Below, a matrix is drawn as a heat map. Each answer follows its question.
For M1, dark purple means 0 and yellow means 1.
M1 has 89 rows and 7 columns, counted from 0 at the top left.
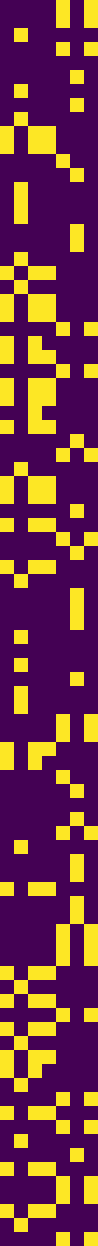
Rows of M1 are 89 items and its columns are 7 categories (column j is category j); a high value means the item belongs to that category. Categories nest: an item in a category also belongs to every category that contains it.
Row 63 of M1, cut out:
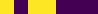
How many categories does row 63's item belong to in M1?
3
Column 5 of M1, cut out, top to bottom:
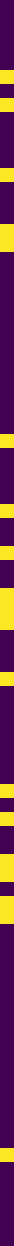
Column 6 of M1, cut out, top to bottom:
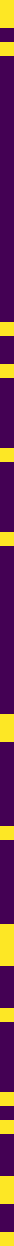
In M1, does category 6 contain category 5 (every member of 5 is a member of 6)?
no
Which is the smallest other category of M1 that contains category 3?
0
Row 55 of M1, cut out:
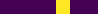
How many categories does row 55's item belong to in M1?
1
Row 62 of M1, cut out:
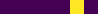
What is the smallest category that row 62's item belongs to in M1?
5
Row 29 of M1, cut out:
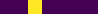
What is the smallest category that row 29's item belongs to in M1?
2
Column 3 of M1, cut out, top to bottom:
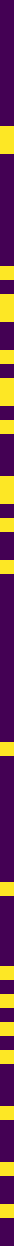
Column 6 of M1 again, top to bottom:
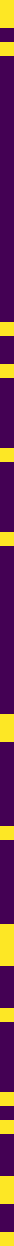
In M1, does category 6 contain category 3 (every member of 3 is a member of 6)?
no
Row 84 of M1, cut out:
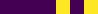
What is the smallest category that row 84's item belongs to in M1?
6
